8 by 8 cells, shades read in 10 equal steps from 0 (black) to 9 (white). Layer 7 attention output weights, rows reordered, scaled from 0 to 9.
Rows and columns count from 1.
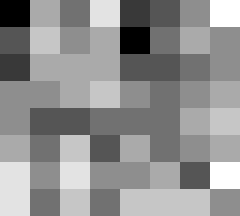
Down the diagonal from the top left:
0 7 6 7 4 4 3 5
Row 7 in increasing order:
3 5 5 5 6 8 8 9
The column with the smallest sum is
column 5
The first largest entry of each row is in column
8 2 2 4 8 3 8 1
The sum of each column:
37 40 46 43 32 35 41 52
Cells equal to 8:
4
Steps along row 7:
down up down same up down up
